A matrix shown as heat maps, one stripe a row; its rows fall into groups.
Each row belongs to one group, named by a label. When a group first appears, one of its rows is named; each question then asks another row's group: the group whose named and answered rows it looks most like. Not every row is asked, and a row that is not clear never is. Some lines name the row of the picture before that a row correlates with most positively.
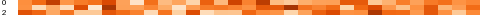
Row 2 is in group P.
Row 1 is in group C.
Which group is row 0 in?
C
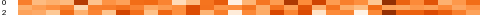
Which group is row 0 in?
C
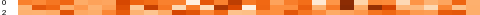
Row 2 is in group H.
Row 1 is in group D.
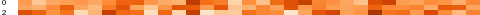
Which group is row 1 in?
H
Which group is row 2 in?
P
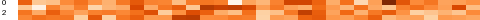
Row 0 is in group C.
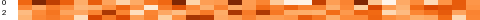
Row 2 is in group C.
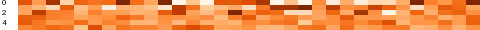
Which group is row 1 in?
H
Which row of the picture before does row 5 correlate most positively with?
3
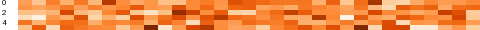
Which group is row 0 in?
C
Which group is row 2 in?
H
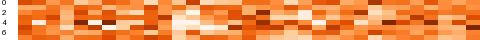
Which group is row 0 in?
P
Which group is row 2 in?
C
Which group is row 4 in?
C
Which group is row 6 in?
P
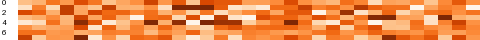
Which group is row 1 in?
H
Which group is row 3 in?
D
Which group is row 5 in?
C
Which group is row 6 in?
P
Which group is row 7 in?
C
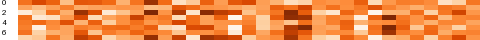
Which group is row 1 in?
H
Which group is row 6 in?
C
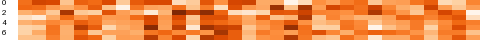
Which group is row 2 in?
H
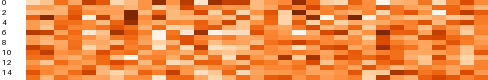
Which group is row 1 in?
H
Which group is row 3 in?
D
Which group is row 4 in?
H
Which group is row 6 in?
P
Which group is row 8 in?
H
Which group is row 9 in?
P
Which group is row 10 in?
D
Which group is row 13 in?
C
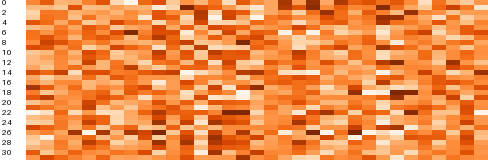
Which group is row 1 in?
H
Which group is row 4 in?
P
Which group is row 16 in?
H
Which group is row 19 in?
D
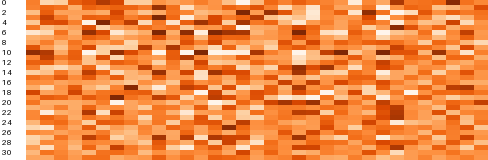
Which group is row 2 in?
C
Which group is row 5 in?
C
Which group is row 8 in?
H
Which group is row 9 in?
C
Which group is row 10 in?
P
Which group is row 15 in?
C
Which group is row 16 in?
H
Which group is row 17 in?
H
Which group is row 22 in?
C
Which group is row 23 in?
D
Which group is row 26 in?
H
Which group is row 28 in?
D
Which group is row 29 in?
C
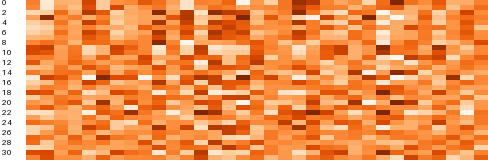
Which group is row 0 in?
C
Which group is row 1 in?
C
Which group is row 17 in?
D
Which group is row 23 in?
C
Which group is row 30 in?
P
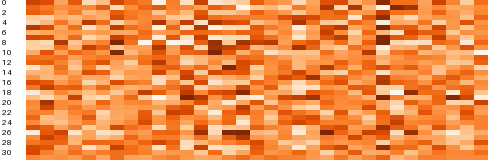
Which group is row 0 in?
P
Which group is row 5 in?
P
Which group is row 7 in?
P
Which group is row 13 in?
D
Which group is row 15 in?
H
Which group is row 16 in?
P
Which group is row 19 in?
H
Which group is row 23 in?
C
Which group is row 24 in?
C
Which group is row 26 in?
D
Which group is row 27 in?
D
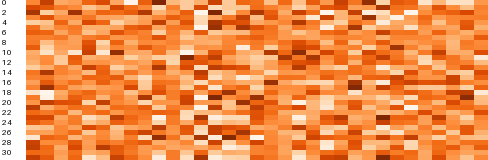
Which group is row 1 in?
P
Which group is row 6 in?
P
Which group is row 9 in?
C
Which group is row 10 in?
C
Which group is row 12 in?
H
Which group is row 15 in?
D
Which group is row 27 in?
D
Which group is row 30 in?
P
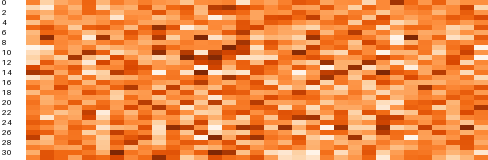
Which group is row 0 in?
C
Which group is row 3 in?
H
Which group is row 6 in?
D
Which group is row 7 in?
D
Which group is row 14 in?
P
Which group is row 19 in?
H
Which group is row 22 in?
C
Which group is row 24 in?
P
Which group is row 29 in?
C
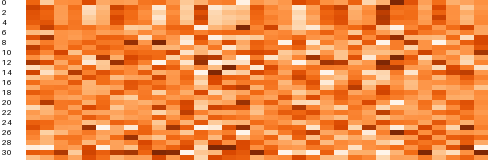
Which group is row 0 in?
C
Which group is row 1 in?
P
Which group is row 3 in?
P
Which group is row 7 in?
D
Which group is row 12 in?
P
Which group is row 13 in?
D
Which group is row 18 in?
P
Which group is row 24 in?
P
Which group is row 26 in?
C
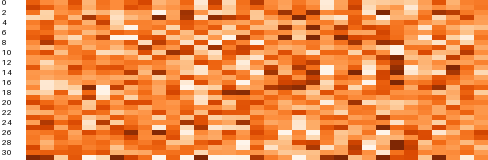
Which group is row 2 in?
H
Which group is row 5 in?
H
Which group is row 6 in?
P
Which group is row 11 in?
D
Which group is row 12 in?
C
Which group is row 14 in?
D
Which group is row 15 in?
H
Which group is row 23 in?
P
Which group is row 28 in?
C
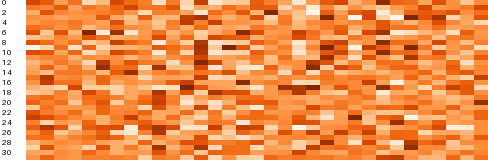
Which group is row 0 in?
P
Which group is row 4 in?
H
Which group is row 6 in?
C
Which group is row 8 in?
P
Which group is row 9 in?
D
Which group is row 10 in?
P
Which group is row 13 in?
D
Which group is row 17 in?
H
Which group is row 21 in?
D
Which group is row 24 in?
C
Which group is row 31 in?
D
